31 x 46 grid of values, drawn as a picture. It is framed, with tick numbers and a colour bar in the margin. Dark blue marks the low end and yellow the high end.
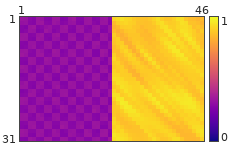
The table splits into one row of 2 panels. Panel 1,1: low, checkered, faint in contrast. Panel 1,2: very high, slanting down to the right, faint in contrast.
